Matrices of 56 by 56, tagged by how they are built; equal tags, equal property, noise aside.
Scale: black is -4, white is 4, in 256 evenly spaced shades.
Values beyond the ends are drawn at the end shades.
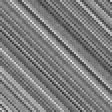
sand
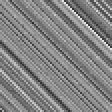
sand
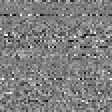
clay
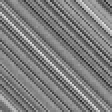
sand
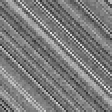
sand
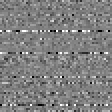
clay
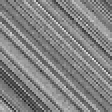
sand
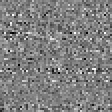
clay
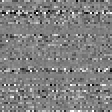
clay
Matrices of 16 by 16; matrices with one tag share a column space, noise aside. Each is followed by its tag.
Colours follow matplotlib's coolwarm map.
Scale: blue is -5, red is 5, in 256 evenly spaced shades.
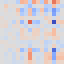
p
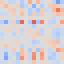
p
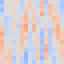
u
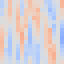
u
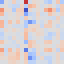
p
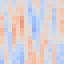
u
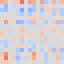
p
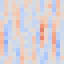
u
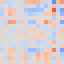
p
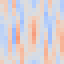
u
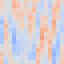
u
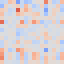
p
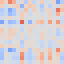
p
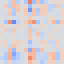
p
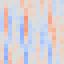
u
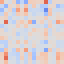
p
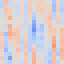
u
